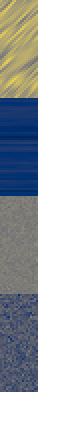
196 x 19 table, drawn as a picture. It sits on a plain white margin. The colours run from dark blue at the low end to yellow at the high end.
The table splits into 4 rows of 1 panel. Panel 1,1: high, slanting up to the right. Panel 2,1: very low, streaked across, faint in contrast. Panel 3,1: middling, fine-grained, faint in contrast. Panel 4,1: low, fine-grained.
